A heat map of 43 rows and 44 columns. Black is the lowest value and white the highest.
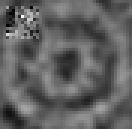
No overall slope runs across the table. In the top left lies a patch that is rougher than the rest. The texture is blotchy. Rings spread out from the centre.
